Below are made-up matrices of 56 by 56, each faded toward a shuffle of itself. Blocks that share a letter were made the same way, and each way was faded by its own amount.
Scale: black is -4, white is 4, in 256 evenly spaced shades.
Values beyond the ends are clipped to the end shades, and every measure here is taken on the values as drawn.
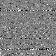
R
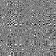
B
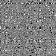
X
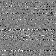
R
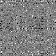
X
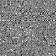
X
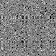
X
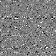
X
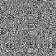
X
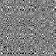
B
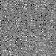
X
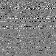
R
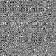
X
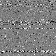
R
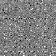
X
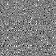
X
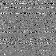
R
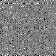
X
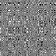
B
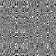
B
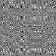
B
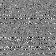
R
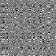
B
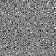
X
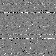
R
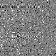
X
